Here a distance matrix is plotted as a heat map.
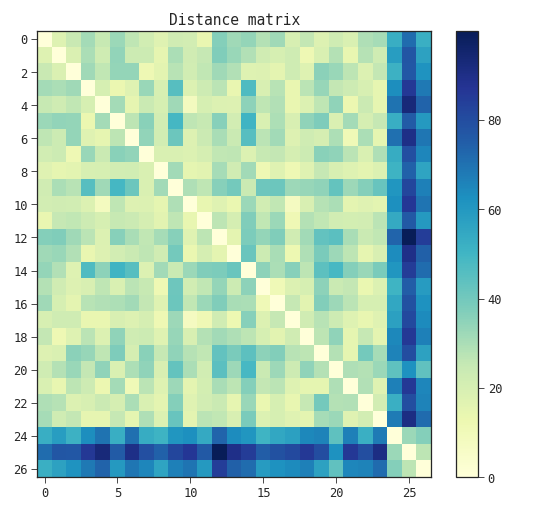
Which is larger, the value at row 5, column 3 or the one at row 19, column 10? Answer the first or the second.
the second
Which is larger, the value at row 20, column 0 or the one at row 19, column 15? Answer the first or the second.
the second
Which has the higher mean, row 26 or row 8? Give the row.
26
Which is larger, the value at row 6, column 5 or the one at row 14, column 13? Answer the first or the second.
the second
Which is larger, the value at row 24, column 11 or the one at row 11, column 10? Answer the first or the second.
the first
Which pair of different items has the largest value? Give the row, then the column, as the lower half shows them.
25, 12
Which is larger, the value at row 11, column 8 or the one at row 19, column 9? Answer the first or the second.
the second
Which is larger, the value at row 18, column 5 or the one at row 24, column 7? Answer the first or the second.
the second
